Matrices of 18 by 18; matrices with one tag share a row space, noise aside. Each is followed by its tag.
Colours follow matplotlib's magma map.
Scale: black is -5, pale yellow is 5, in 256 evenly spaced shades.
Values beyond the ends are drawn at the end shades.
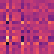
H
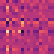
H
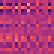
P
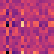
H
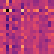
H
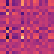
H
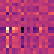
H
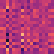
H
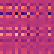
P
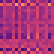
P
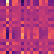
H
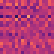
P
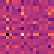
H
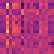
H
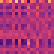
P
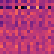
P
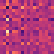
H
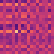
P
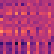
P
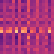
P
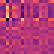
H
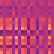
P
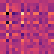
H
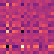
H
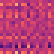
P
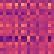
P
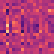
H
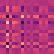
H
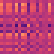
P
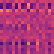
P
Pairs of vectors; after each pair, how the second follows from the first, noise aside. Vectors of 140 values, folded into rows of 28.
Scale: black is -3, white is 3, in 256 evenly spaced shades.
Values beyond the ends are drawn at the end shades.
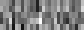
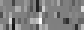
partly zeroed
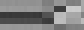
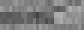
shrunk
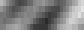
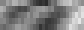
wrapped around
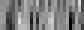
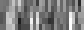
negated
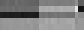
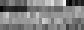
wrapped around
